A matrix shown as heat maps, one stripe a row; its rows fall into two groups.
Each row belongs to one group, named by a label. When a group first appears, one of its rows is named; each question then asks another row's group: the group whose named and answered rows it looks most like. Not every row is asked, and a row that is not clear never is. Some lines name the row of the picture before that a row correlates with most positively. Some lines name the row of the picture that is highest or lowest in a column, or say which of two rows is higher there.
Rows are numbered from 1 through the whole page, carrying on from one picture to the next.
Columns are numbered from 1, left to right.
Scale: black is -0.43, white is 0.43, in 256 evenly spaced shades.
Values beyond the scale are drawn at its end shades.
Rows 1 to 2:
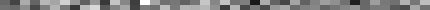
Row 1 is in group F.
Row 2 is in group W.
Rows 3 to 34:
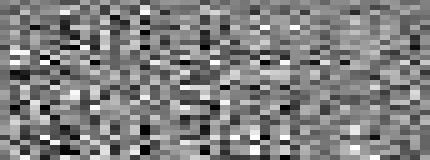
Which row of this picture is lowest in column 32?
15
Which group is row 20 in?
W
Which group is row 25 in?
W
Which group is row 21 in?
F
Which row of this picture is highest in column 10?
24
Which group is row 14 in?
W
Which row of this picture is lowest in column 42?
12
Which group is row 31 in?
W
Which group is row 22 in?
F
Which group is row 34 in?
W
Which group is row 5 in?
F
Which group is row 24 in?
W
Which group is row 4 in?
F
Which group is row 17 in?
W
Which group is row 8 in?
W
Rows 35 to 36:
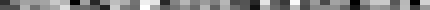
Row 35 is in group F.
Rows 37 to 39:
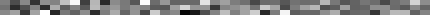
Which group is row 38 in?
W
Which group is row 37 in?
F
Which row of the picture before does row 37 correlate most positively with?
36
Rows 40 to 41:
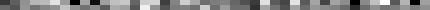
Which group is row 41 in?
F
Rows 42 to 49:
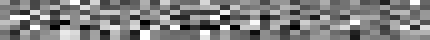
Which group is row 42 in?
F
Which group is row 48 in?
F
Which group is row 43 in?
W
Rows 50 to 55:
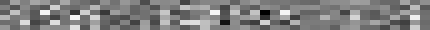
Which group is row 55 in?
F
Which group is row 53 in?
F
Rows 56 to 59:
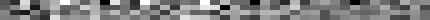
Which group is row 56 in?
F
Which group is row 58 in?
W
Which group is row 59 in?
W
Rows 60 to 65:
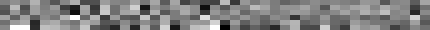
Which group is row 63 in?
F
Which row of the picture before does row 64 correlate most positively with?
57
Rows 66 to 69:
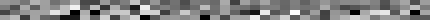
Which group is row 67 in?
F
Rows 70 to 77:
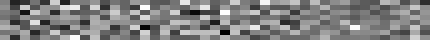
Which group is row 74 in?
W
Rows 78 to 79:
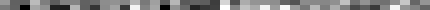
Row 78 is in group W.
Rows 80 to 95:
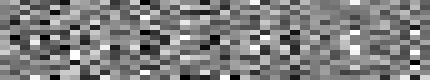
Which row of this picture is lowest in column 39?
95
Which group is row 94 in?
F
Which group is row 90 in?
F
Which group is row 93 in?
F
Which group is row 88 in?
W
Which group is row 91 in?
W
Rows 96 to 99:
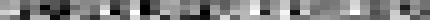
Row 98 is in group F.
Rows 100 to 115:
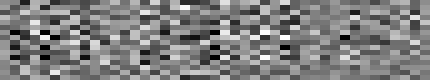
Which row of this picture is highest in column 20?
114
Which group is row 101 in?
W
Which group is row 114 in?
W
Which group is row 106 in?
W
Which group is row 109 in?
W
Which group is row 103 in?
F
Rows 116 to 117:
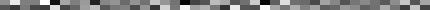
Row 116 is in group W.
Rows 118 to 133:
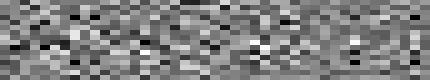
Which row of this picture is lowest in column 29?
122
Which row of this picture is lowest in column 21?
126
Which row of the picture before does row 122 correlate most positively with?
117
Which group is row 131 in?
W
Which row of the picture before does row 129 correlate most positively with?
116
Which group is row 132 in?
F
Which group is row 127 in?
W
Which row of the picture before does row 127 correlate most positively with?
117
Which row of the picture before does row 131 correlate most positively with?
117
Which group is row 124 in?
F
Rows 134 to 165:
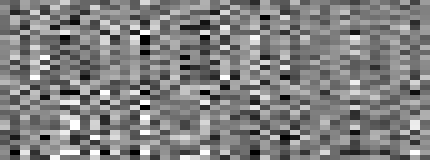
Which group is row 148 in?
W
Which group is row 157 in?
F
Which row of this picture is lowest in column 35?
164
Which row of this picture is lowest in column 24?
149
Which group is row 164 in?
F
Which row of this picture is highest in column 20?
165
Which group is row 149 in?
W
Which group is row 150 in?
F
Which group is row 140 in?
F
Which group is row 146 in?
W
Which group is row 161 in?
W
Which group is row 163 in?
F
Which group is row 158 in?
F
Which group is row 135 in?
W
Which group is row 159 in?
F
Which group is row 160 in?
F
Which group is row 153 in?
W
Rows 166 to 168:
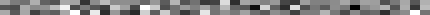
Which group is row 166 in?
W
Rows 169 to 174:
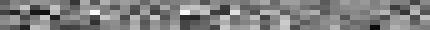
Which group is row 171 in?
W
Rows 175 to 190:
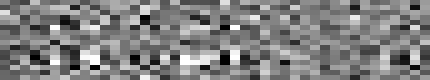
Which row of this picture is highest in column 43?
183
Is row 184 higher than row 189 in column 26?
Yes
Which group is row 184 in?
W
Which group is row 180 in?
W
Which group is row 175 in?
W
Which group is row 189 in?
W
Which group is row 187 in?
W
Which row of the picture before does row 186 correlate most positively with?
170
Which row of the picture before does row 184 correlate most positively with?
171
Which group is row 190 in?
F
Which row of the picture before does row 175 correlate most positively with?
174
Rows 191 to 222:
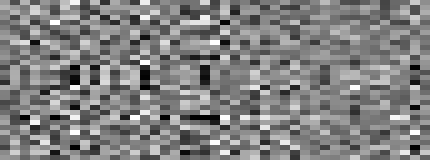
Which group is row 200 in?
W
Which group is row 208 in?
F
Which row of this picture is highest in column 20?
195
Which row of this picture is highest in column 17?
199
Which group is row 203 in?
F
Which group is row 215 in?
W
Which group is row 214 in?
W
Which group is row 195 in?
W
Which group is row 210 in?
F
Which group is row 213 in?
F
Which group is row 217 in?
F
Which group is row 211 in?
W
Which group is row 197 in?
W
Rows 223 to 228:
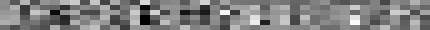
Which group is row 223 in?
F
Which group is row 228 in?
W
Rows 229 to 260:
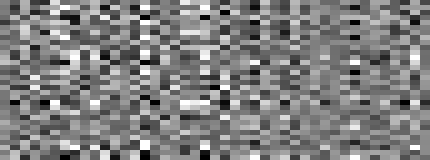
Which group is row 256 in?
W
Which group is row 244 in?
W
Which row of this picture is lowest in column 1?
233
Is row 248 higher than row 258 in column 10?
No
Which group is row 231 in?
W
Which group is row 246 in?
W
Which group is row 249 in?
W
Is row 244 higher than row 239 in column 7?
No
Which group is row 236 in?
F
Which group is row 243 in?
F
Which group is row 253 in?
F
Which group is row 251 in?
F
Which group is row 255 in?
W
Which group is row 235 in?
W
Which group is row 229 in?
W
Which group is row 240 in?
F
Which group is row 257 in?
F
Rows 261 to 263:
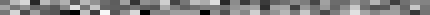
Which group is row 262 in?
F
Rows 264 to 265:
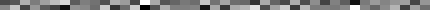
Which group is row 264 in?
F
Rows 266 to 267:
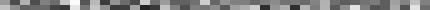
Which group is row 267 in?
F
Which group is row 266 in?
F
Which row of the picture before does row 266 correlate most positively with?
264
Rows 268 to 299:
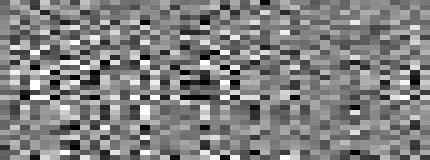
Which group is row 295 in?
F
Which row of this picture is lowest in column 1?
297
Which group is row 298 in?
F
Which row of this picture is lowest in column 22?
278
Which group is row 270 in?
W
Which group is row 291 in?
F
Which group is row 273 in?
F
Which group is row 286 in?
W
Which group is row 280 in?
F
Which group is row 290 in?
F
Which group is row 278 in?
W
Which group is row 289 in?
F
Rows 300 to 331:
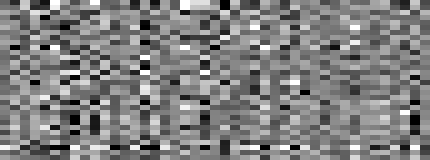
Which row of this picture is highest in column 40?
329
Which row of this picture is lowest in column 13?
329
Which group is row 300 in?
W
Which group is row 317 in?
F
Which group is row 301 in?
W
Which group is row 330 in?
W
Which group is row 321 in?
W
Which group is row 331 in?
F
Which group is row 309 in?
W
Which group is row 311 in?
F
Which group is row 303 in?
W
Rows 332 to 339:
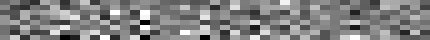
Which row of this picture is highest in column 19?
338
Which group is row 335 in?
F
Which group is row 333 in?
W
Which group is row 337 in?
F
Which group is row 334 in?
F
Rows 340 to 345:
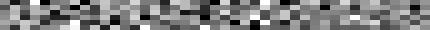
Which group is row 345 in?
F
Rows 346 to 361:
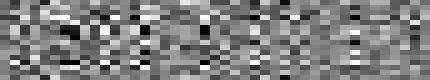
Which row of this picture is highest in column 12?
349
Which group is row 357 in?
W
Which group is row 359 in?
F
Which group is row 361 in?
W
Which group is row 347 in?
F
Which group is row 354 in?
F
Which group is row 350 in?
F
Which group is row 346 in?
W
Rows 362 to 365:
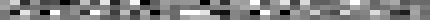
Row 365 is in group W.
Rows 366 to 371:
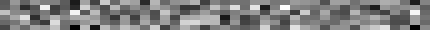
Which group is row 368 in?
F
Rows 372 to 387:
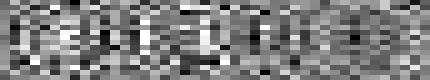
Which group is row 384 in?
W
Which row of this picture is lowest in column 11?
378
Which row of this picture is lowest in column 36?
379
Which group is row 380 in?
F
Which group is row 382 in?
F
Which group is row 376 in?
F
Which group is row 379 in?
F
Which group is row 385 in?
F
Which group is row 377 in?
W
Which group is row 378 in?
F
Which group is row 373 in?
W
